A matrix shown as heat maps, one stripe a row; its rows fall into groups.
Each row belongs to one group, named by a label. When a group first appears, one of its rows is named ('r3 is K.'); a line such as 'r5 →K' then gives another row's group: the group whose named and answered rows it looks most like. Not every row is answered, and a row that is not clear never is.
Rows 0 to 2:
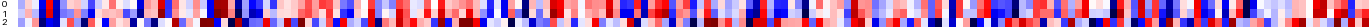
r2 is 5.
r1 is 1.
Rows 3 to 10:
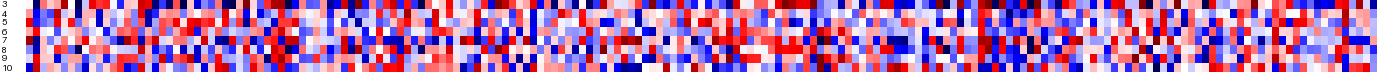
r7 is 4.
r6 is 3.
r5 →1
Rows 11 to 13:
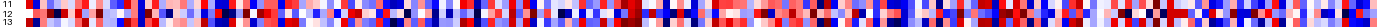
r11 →4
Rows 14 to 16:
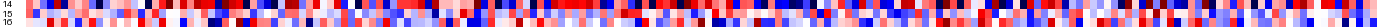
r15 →4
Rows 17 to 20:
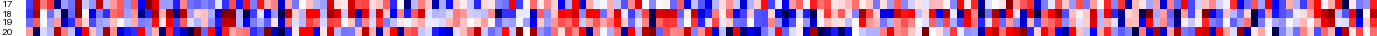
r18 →1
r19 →1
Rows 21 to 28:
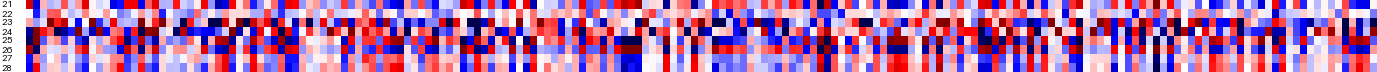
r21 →4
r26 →4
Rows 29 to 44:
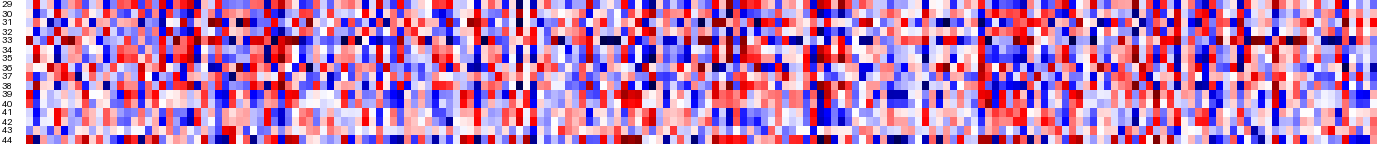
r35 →3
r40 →4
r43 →1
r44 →4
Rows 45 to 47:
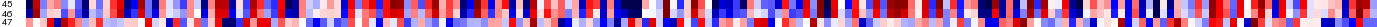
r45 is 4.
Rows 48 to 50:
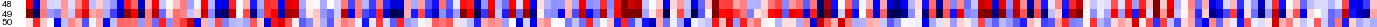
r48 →4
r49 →4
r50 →3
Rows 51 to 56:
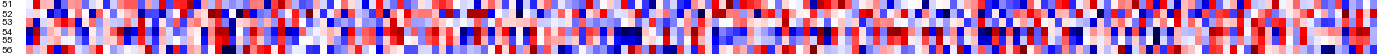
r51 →3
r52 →5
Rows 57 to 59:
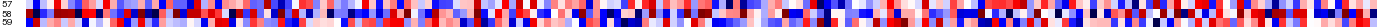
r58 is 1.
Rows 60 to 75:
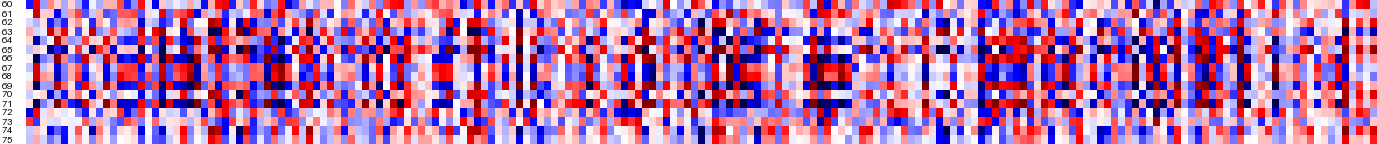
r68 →3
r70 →5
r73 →4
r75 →5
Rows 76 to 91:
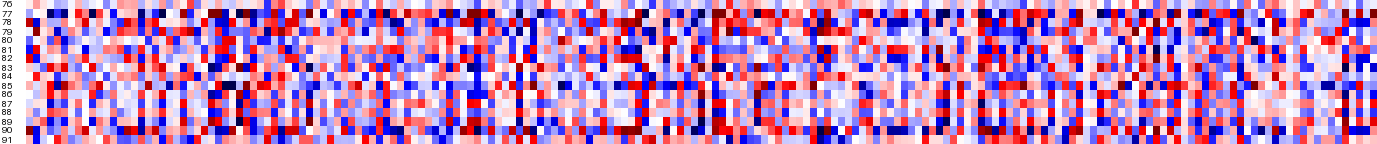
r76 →3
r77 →5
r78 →4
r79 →3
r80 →1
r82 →4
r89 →5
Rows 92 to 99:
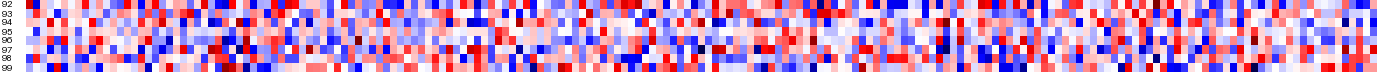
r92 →4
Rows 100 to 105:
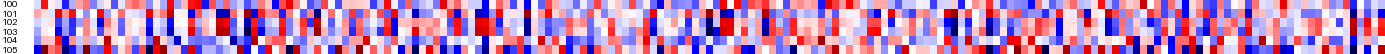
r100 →3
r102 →5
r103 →5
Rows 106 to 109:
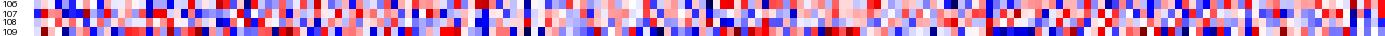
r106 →5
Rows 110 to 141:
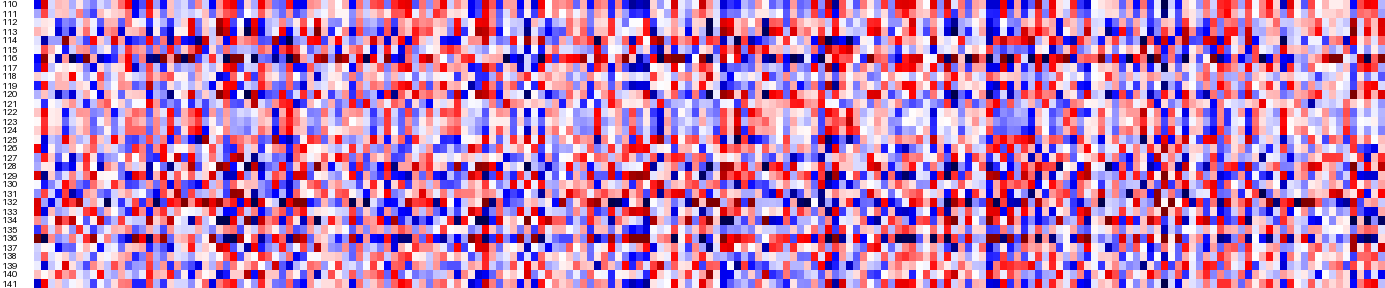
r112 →5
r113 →5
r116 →1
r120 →5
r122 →3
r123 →3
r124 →3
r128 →5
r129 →4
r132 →1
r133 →4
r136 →4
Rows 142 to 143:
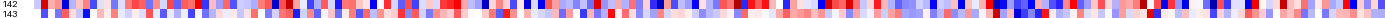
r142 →3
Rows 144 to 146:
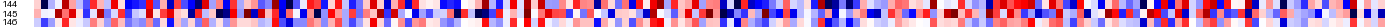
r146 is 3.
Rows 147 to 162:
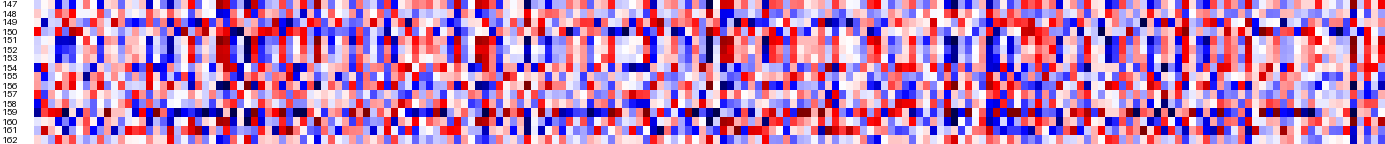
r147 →5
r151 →5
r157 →4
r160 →5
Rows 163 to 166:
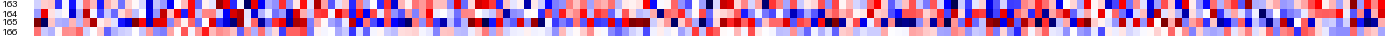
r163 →5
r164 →1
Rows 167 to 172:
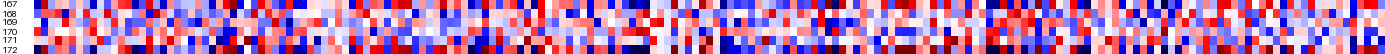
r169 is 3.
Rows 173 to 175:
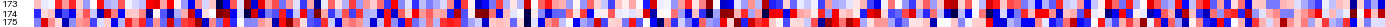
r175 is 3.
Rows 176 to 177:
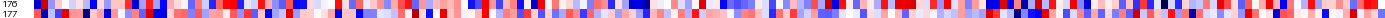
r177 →1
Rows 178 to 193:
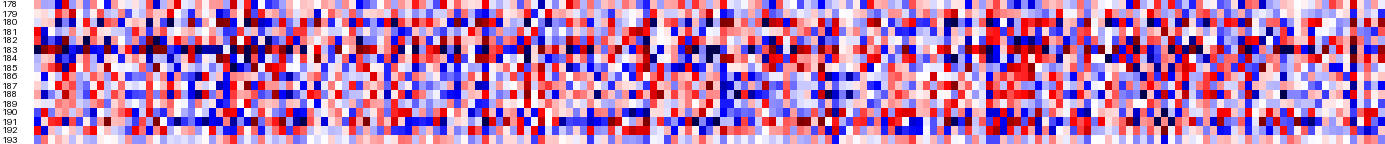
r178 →1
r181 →4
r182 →1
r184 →5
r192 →4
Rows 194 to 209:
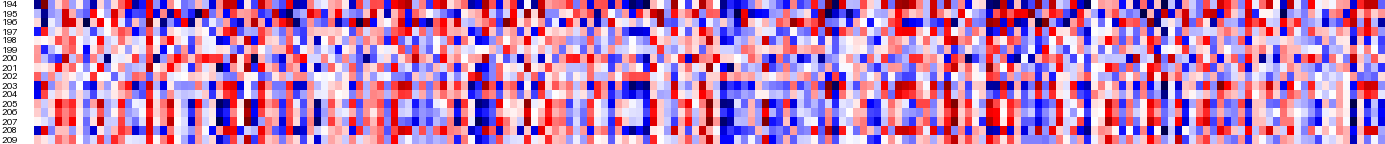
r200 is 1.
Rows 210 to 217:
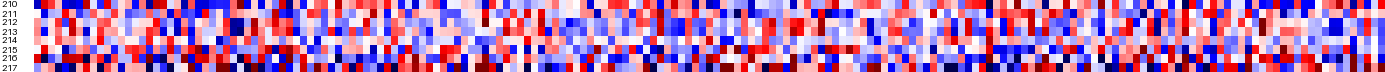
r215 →3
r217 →5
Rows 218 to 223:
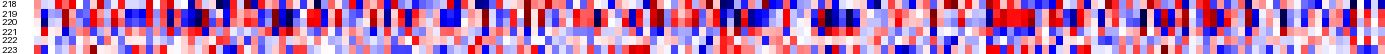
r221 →3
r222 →5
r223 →4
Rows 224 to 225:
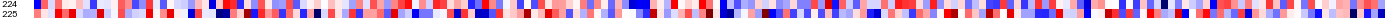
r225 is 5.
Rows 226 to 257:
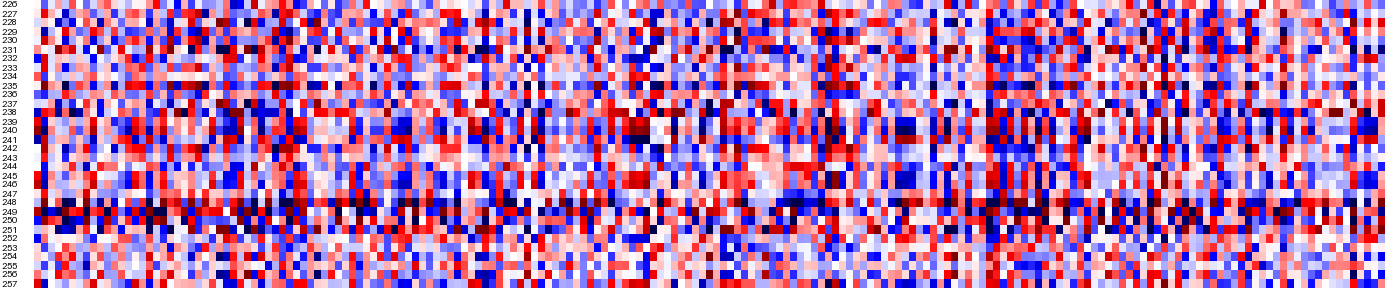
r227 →3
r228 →5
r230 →3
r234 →4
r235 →3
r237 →5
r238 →1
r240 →4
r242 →3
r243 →3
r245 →4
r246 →4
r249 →1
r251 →5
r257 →4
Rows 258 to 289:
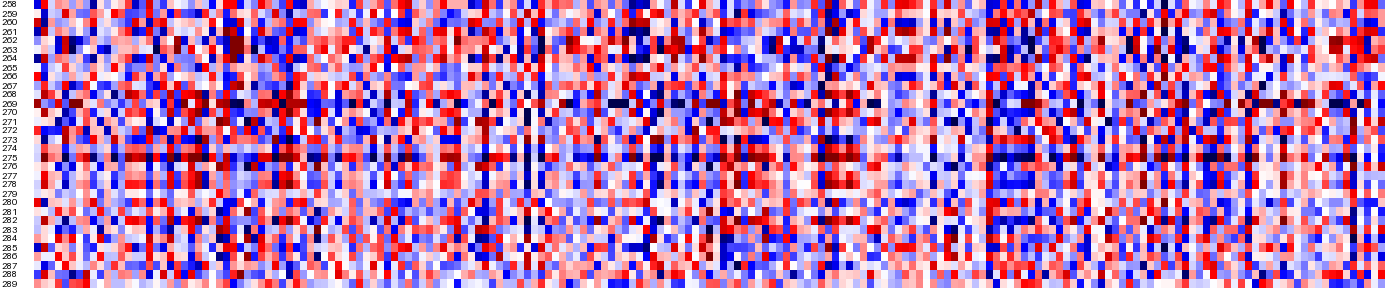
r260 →4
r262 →1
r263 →1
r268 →3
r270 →3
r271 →5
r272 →1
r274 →3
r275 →3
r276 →5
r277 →3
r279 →5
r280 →4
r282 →3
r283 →5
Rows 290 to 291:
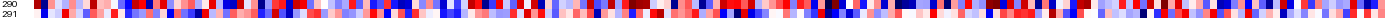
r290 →4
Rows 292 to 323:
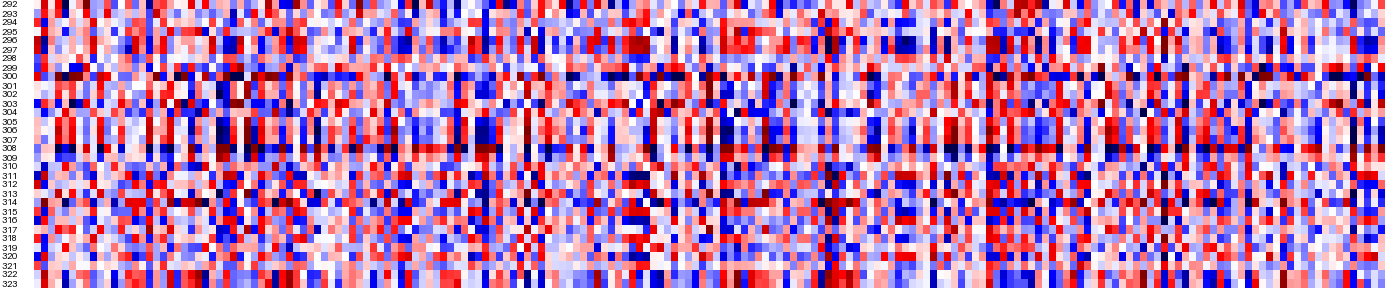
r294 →4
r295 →3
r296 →4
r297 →4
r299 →1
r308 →5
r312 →4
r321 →4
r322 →3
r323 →3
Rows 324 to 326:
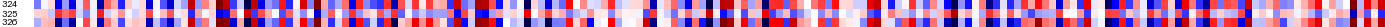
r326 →5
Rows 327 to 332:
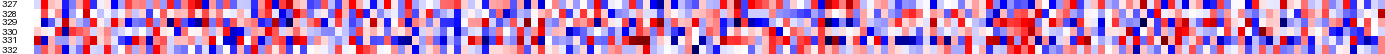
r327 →3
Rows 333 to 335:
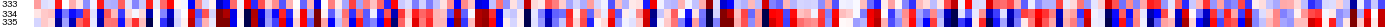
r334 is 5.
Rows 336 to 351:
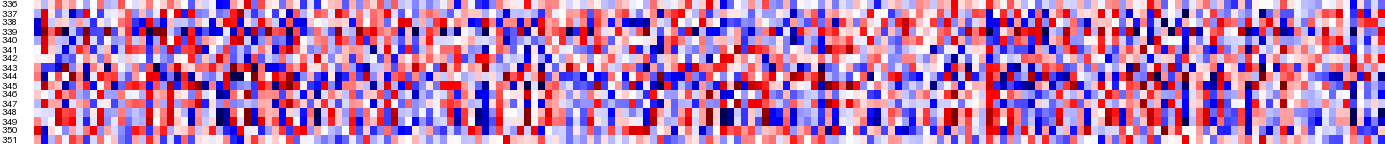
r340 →1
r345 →3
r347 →3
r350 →4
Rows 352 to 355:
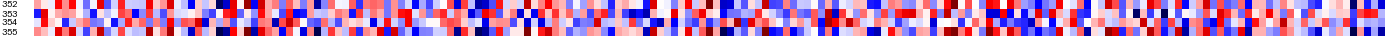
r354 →3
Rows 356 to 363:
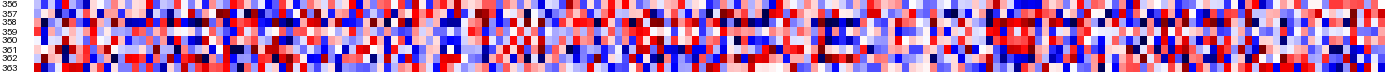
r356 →1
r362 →3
